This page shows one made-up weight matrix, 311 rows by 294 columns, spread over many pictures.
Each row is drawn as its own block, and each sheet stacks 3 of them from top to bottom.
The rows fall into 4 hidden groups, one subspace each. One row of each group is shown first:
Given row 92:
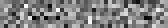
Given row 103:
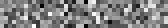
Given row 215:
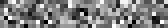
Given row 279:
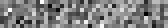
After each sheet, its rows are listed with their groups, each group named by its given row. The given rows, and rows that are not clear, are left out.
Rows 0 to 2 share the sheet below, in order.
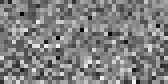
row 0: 279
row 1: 92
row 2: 279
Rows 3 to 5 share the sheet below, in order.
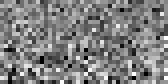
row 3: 279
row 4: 279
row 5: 103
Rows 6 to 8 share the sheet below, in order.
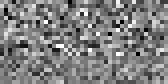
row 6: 215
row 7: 279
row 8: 92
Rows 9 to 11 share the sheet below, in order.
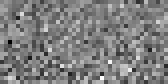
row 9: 92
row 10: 215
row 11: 279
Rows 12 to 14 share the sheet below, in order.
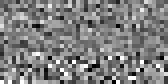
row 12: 279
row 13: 279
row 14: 103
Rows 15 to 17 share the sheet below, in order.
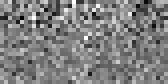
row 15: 279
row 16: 279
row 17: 279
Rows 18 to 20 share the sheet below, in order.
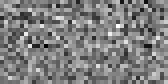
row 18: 279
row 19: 92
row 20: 215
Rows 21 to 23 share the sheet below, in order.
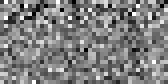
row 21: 279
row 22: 279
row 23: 103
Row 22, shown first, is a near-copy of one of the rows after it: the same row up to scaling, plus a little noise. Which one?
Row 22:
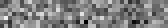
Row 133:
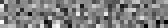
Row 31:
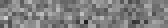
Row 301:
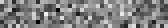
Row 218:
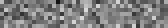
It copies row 31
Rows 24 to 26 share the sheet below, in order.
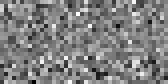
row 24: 215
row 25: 92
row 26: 103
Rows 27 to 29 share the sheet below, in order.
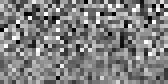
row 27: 92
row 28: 279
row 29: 92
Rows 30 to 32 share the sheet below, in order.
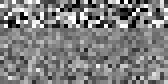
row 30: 279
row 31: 279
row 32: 215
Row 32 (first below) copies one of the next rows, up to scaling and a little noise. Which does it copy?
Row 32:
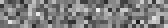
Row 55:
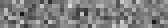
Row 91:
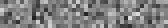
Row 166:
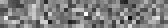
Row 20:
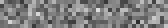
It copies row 20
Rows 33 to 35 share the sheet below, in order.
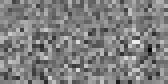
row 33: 103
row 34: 215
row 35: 215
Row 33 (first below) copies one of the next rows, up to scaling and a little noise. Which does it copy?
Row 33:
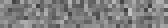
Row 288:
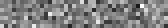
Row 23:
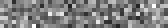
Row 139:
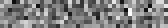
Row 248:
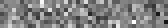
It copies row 139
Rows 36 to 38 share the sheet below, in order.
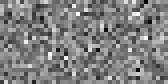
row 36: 215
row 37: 92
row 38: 103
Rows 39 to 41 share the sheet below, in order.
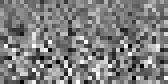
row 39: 103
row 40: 215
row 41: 103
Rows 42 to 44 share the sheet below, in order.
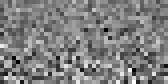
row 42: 103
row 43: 215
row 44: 279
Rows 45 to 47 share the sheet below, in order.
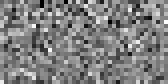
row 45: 103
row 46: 215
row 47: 279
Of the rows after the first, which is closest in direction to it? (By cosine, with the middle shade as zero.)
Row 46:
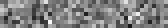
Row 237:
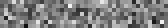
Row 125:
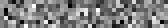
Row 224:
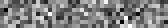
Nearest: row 237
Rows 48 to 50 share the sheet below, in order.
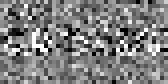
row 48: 92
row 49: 215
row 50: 215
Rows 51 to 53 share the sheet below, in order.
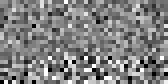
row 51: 103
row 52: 92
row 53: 103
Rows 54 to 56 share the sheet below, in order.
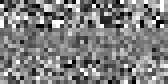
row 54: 279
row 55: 215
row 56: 279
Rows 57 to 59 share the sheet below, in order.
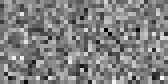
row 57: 279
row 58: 92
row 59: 215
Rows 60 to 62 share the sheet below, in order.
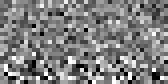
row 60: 103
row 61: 103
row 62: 215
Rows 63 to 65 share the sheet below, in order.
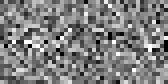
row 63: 92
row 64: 92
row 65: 279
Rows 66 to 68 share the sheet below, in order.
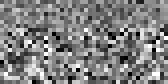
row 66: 279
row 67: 92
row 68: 215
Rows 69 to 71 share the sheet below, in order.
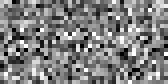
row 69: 103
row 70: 279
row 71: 215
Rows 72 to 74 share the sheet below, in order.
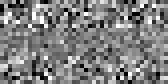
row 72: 215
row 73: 103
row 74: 215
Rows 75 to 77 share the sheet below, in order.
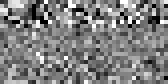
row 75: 215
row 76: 92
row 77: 103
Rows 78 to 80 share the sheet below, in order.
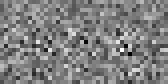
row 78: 92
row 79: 215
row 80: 215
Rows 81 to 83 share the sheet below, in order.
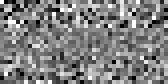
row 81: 279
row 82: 92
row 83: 279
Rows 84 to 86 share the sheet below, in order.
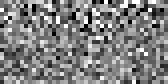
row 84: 92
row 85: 279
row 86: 279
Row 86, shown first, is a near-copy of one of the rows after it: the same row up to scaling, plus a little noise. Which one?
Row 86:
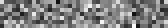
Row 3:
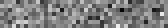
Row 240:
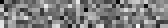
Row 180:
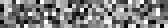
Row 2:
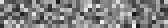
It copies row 2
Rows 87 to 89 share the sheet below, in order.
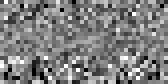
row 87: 279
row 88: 279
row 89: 215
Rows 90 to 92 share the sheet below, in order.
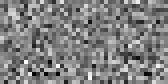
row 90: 92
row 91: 215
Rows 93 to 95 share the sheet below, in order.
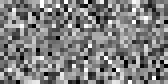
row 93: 103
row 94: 279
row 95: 92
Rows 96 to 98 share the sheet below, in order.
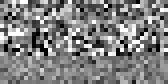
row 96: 92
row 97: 215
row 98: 279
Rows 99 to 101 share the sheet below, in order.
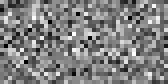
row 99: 215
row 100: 279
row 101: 92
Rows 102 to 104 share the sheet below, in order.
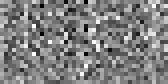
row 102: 103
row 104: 279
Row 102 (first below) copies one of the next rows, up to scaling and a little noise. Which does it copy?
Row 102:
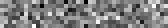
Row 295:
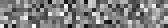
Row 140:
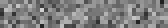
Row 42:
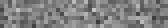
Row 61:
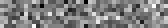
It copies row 61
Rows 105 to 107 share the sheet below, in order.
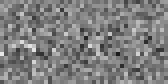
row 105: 92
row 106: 279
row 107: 215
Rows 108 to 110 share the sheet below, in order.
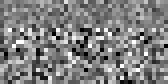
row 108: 103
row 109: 279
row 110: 215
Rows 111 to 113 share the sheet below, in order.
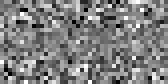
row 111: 279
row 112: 215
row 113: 215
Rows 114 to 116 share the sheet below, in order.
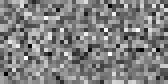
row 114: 92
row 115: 92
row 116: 92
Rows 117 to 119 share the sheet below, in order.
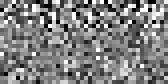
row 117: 92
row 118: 103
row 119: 279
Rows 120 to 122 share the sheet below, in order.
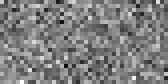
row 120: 279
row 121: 215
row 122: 103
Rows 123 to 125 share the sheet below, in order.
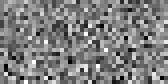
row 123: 279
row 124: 103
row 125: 215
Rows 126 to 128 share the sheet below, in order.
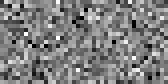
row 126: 279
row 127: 92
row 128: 215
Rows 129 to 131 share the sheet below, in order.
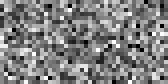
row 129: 279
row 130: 103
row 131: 215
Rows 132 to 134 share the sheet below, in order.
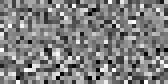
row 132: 103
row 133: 279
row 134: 92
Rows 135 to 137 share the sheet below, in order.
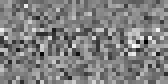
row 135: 92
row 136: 103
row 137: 103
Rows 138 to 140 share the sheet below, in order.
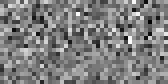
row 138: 215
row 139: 103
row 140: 103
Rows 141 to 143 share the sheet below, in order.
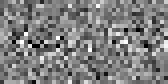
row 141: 215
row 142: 92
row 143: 103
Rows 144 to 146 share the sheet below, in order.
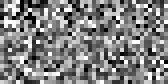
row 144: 279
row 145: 215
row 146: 92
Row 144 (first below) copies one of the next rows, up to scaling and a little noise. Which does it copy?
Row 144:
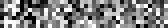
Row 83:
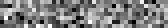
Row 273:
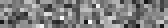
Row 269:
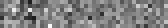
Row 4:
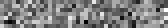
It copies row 269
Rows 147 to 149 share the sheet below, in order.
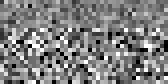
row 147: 279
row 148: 92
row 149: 103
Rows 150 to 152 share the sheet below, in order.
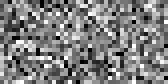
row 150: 103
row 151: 279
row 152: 103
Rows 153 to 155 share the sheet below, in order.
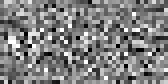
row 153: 279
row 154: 92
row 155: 103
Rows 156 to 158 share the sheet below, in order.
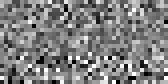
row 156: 103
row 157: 215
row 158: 103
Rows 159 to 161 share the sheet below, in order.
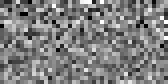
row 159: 279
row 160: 92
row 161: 215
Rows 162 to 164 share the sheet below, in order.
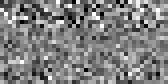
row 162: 279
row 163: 92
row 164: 215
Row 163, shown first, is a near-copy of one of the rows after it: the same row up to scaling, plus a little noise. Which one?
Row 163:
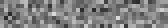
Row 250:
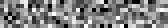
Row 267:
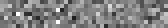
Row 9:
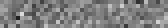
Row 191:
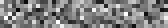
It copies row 250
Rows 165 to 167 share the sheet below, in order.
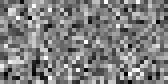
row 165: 92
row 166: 215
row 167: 215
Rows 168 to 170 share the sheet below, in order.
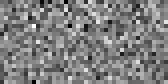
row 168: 103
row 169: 215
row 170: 103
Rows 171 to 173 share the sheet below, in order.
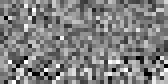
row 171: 92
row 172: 92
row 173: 92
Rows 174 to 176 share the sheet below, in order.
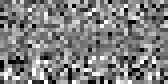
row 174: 103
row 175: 92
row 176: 215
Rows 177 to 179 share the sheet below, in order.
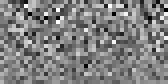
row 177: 92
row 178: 92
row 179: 279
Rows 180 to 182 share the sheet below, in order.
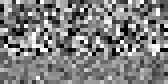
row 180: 279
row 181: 215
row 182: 103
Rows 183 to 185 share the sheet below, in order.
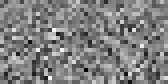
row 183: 215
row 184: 279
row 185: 215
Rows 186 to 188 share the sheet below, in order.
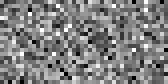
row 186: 279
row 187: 103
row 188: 103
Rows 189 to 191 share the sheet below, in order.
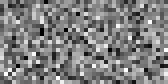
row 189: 215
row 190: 103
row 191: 92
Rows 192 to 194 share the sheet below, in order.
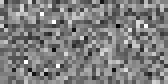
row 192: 279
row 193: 279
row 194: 92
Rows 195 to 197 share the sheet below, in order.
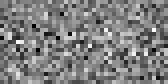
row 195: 103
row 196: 279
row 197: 92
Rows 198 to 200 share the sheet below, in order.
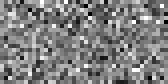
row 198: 103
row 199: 215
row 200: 215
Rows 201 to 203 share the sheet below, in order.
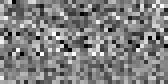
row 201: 103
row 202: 103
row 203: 279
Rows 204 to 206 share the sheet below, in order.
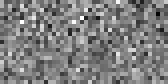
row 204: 279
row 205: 103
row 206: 215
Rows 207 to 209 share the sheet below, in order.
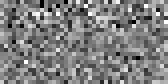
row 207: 103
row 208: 92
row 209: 92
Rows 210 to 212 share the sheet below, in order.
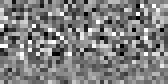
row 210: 103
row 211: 279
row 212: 92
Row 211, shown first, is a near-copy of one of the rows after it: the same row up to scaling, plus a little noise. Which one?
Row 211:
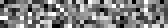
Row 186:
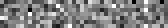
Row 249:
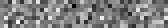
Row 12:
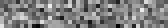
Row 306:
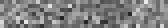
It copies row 186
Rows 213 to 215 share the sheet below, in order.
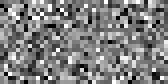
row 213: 92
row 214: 92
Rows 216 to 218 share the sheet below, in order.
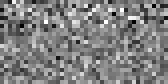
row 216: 103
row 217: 215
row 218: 279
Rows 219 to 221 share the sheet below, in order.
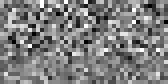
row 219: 103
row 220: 92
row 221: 215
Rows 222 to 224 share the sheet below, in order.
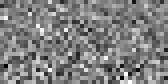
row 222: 279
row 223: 103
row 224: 215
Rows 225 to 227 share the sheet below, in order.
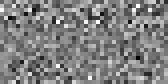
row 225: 92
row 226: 92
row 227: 92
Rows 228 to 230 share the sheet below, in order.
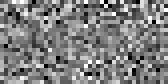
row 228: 92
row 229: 215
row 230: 279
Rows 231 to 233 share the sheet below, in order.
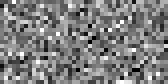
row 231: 215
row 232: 103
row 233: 215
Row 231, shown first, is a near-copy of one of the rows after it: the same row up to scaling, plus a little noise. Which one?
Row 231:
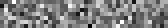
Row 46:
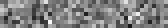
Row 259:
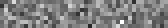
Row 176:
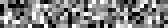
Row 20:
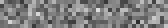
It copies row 259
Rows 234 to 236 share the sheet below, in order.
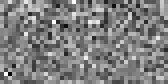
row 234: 279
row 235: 92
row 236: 92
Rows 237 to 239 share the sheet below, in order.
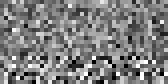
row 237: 215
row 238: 103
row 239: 279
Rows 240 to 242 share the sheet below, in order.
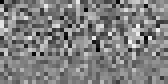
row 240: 279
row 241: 103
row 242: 215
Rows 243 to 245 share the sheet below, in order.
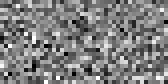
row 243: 279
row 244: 92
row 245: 92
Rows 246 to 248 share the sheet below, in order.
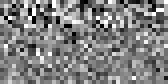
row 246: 92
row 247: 279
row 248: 103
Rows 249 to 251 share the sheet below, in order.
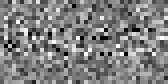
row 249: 279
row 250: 92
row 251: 103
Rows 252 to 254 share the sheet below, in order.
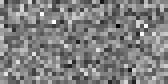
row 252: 279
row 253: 103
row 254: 279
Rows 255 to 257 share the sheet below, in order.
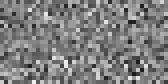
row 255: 103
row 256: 279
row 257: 103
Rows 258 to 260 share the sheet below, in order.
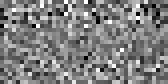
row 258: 103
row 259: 215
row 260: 92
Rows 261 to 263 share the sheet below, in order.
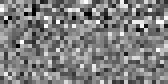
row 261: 92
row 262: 92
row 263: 92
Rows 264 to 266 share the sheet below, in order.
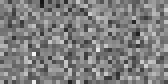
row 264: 103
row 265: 103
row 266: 103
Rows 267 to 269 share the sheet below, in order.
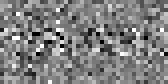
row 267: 92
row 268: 279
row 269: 279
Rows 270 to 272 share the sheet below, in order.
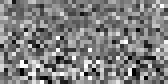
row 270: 103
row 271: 92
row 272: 279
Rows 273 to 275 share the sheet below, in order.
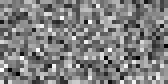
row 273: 279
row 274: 103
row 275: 92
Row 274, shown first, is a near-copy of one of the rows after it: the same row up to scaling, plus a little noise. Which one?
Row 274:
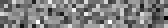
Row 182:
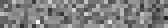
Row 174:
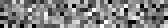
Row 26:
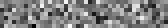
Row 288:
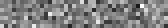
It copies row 182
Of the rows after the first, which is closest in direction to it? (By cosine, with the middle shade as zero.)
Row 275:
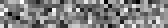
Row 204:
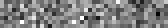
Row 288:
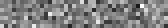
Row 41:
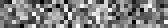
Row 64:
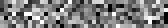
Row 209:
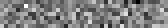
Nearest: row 209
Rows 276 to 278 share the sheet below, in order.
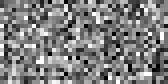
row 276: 103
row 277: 279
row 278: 103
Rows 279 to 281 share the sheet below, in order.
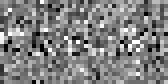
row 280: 215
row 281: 103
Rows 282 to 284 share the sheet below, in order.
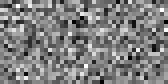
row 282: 279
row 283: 215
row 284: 279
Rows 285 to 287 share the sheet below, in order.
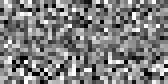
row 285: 279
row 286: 92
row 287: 92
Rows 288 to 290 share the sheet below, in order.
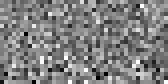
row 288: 103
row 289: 92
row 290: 103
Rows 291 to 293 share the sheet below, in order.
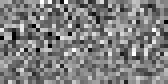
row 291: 103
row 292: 279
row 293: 92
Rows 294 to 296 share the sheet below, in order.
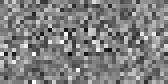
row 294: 279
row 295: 103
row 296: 215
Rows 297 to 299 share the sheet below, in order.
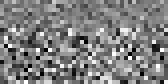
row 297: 279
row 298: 215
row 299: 279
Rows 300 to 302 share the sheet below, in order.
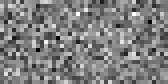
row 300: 215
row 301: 279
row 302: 92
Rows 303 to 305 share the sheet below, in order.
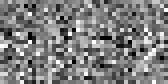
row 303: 92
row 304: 279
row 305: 279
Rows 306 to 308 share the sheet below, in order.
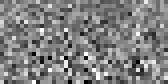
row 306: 279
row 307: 103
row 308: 103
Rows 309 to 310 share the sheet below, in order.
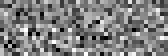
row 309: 279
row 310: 92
